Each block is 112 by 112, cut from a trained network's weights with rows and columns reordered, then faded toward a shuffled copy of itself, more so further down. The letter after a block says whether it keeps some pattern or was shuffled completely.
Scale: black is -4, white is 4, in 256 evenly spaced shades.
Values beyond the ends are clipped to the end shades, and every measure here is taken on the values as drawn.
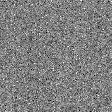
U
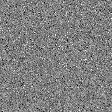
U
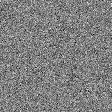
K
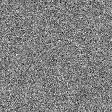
U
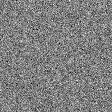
U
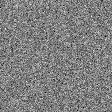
K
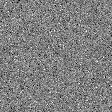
K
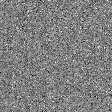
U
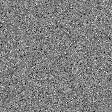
K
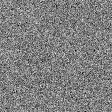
K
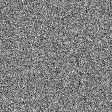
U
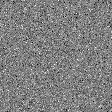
K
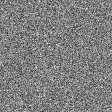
K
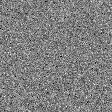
K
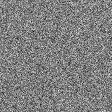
K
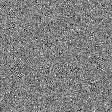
U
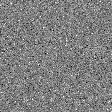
K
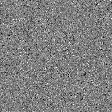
U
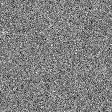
K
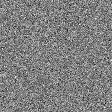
K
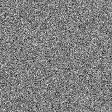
U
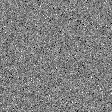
K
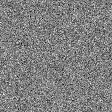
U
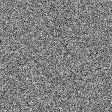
K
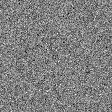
K
